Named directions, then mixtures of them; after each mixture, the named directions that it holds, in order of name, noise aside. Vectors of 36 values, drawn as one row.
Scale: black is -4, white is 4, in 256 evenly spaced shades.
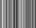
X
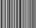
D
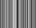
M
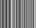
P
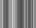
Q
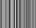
D, P, X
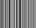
D, P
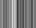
M, Q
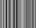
P, X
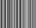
D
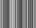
Q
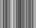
P, Q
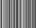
D, X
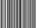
D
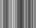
Q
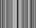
M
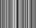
M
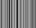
D, M, X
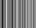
Q, X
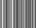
Q, X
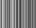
D, Q, X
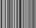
D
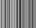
D, Q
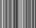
X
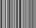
D
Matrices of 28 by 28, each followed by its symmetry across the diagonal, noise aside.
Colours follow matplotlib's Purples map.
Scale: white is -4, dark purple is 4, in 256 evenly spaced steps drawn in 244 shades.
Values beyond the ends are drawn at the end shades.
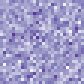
symmetric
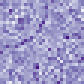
symmetric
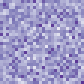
symmetric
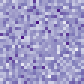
symmetric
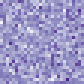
neither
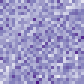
symmetric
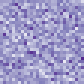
neither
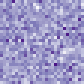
neither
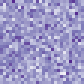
neither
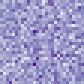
neither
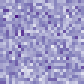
neither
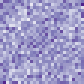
symmetric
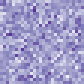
symmetric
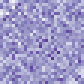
symmetric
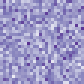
neither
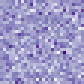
neither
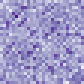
symmetric
